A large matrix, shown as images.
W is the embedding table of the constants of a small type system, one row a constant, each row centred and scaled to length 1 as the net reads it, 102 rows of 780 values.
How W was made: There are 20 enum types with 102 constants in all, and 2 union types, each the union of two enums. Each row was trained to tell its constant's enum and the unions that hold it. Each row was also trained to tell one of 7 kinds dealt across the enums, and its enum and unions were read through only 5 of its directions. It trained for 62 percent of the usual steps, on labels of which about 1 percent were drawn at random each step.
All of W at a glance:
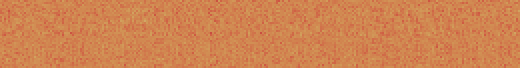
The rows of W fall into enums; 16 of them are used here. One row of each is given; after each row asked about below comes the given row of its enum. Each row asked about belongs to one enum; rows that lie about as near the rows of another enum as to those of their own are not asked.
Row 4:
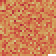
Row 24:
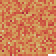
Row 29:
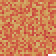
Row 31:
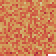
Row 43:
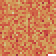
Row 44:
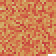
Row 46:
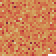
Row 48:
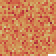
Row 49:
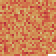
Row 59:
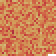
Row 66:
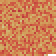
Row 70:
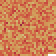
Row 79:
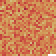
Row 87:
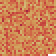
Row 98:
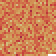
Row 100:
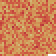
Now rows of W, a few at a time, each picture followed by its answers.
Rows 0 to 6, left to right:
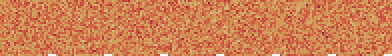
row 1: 98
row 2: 24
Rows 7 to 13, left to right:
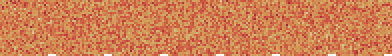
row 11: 79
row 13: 4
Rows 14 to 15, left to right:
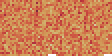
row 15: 79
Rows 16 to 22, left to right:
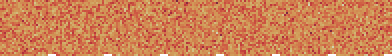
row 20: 4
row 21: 66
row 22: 49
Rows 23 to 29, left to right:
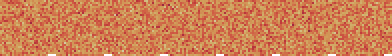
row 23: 48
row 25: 79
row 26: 98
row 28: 79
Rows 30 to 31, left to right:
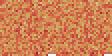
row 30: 4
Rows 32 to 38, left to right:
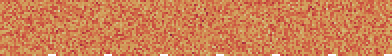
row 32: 24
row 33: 44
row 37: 44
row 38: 43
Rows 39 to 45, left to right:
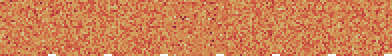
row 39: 29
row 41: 31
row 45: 87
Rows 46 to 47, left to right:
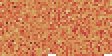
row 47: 24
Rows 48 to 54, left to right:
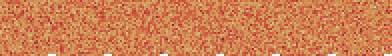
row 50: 44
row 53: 29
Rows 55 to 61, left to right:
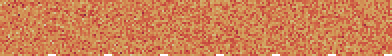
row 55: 49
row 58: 4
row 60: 43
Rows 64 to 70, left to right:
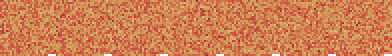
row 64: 43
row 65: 70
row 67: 29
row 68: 24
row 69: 44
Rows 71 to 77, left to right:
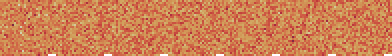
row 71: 29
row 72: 59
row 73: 31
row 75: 59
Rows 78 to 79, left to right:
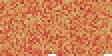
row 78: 66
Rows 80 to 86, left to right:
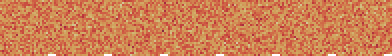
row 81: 70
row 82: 44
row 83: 43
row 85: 59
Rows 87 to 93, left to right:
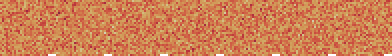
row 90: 4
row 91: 24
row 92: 70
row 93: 29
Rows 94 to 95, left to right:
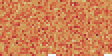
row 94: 70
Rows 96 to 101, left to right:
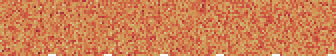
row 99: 43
